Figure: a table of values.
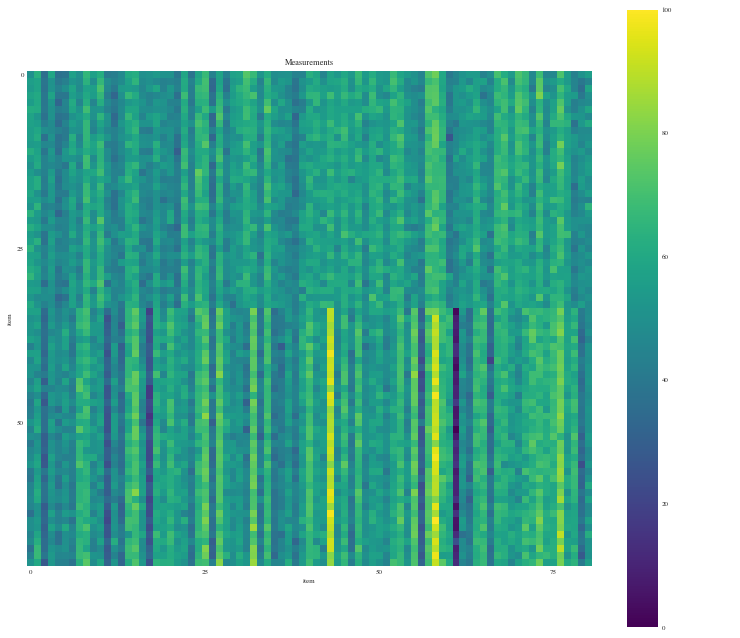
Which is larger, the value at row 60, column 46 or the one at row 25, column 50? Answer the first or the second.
the second
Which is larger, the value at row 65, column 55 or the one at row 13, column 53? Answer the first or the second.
the first
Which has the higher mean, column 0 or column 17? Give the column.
0
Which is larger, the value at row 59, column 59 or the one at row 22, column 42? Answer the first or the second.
the first
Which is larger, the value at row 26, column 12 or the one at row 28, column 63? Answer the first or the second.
the second
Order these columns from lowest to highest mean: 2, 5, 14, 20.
2, 5, 20, 14
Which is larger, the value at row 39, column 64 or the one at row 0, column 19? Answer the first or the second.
the first
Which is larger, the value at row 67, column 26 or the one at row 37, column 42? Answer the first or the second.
the second
